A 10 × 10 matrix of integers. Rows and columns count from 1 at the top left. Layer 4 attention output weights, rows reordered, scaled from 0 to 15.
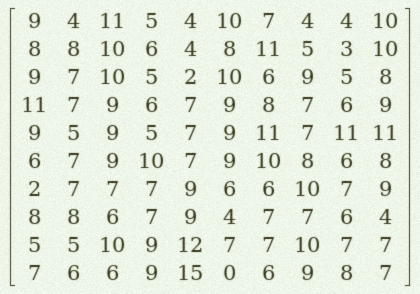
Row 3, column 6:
10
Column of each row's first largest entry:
3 7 3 1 7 4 8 5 5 5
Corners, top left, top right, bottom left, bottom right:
9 10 7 7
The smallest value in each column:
2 4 6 5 2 0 6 4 3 4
